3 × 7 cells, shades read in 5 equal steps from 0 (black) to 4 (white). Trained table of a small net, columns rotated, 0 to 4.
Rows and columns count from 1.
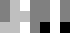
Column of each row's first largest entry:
3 6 3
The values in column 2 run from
3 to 3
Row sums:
19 18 16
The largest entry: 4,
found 5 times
